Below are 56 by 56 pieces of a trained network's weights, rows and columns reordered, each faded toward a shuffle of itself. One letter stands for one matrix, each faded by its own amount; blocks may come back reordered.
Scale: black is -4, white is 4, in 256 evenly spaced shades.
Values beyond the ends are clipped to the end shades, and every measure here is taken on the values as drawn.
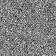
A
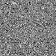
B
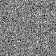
A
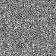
A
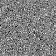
B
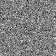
A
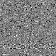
B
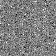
A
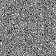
A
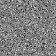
B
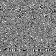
B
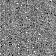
A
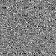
B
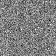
A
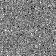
A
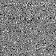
B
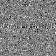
B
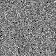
A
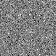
A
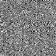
B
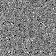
A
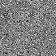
B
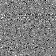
B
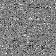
B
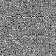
B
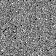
A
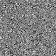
B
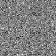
B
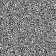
B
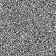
B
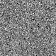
A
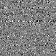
B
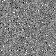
A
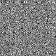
B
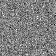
A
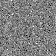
A
